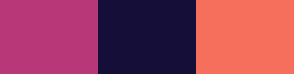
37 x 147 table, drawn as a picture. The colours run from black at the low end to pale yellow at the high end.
The table splits into one row of 3 panels. Panel 1,1: middling, flat. Panel 1,2: very low, flat. Panel 1,3: high, flat.
